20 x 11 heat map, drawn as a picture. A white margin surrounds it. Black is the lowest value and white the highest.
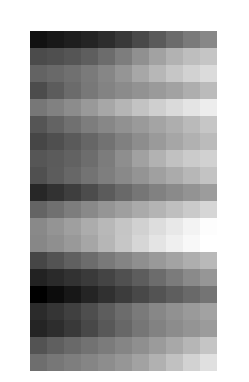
The middle right is the ninth with the highest average. There are no lone odd cells. The grain runs across in streaks. There is an overall slope up to the right. The bottom left is the ninth with the lowest average.
